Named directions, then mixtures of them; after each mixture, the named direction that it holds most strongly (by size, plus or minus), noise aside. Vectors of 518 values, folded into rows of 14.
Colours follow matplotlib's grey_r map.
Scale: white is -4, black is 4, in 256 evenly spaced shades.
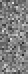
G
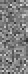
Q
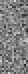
Q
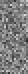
Q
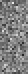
G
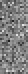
G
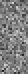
G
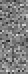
Q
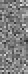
Q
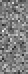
G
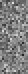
G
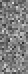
G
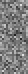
Q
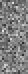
G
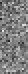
G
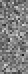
G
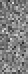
G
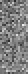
G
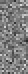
Q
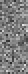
Q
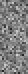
G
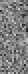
Q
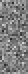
G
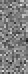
Q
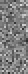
Q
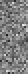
Q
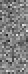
Q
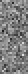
G
